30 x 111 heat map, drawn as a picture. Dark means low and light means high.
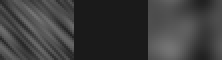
The table splits into one row of 3 panels. Panel 1,1: low, slanting down to the right. Panel 1,2: very low, flat. Panel 1,3: low, smooth.
